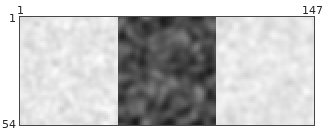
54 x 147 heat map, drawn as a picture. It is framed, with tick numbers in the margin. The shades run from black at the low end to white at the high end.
The table splits into one row of 3 panels. Panel 1,1: very high, blotchy, faint in contrast. Panel 1,2: low, blotchy. Panel 1,3: very high, blotchy, faint in contrast.
